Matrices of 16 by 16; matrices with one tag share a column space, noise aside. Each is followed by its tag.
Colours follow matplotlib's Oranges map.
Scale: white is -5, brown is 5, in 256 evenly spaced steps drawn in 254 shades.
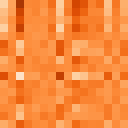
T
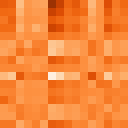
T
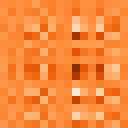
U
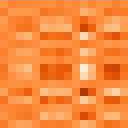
U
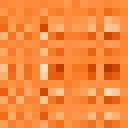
U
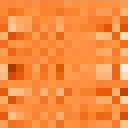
U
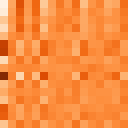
T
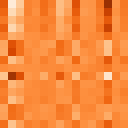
T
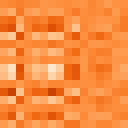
U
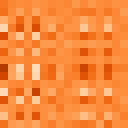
U
